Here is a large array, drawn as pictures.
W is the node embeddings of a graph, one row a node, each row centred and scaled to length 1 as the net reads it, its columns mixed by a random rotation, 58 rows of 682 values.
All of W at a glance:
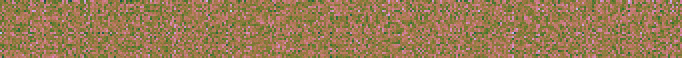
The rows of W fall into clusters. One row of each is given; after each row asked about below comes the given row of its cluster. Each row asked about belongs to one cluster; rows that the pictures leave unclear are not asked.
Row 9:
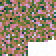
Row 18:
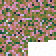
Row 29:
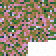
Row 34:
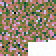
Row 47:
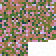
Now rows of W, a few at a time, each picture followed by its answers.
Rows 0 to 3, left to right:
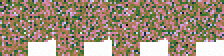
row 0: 9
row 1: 9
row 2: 9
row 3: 34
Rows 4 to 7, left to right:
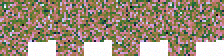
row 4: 29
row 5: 18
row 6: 29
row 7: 34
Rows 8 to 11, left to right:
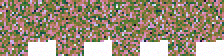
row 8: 34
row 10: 29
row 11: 29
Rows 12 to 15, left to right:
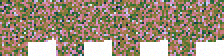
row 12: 9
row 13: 47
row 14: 9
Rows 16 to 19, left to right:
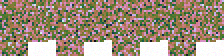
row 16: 47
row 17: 18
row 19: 47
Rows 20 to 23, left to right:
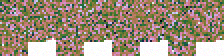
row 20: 9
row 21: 18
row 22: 18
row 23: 29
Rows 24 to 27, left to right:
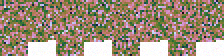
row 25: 34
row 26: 47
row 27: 34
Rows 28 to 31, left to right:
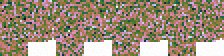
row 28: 9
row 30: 29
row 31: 9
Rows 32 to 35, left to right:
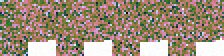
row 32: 47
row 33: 47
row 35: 9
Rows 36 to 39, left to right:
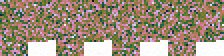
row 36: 47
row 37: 18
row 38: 34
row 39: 29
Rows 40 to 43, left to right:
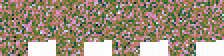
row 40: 47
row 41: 34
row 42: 29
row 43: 47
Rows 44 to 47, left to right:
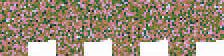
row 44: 18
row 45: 9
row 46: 9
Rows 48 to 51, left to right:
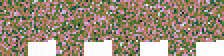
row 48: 9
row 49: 29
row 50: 47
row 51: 34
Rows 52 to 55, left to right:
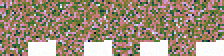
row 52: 34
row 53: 29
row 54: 47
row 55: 18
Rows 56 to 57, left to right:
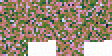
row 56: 47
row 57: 18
